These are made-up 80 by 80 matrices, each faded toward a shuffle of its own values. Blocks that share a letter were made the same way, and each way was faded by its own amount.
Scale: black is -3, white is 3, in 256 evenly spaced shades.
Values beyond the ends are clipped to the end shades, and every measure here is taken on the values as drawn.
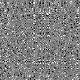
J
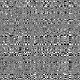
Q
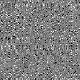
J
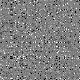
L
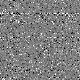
L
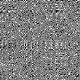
J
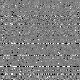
Q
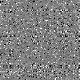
L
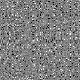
J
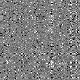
J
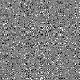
J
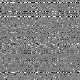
Q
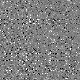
L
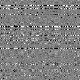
Q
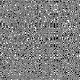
J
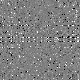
L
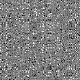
J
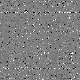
L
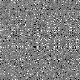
L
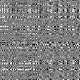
Q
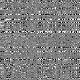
Q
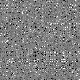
L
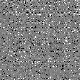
L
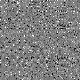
L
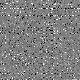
L
